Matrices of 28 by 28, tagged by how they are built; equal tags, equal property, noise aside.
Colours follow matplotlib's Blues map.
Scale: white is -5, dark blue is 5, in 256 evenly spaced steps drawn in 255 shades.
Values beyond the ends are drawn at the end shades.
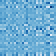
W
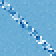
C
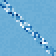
C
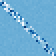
C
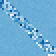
C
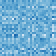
W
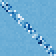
C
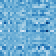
W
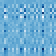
W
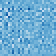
W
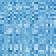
W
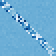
C
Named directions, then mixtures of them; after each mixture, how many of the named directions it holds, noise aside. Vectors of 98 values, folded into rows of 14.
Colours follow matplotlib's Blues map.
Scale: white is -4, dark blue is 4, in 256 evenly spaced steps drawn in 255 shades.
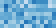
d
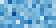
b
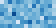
one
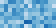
two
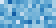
one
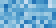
one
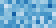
two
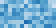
two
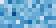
one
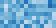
one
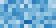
two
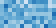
one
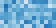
one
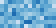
two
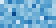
one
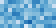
two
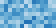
two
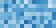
one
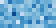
one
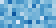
one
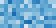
two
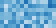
one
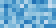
one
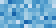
two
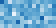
one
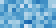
two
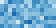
two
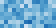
two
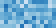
one
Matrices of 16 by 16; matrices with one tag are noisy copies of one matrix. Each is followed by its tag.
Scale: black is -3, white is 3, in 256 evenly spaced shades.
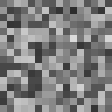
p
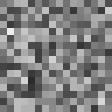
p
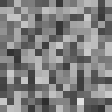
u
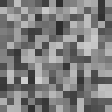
u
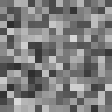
p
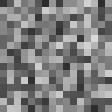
u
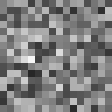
p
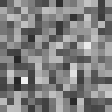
u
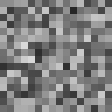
p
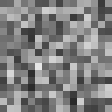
u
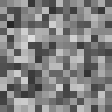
p
